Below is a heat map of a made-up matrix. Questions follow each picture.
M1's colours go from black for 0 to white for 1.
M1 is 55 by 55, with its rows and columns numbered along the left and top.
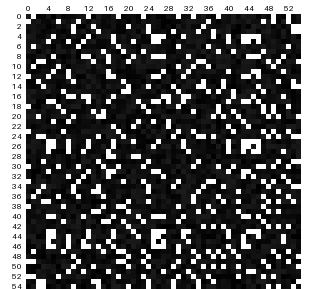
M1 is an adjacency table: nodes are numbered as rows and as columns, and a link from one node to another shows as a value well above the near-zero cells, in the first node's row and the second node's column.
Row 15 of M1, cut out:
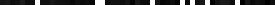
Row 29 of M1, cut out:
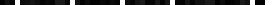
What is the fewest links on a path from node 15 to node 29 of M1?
3
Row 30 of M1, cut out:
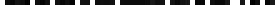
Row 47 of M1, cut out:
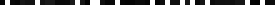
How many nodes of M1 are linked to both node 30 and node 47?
8
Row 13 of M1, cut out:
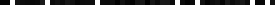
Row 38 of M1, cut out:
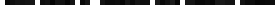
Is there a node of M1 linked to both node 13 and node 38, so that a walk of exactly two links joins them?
yes
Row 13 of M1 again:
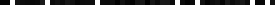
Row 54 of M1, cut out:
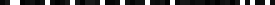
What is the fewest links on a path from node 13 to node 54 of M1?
2
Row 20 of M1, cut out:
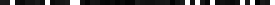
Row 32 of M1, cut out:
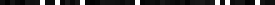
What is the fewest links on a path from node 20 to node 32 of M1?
3
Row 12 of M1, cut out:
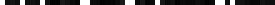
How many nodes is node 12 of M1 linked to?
11
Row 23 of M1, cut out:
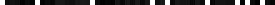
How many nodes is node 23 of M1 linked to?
9
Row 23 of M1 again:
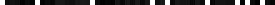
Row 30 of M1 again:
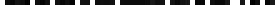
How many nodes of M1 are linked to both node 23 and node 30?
7
